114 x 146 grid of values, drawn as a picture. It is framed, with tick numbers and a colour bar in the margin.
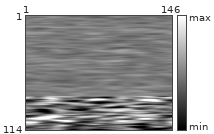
Streaks run across, left to right. No overall slope runs across the table. On average the colour sits 50% of the way up the scale. Neither half mirrors the other. The distribution is heavy-tailed on both sides. The top part is calmer, up to a seam about 70% of the way down.
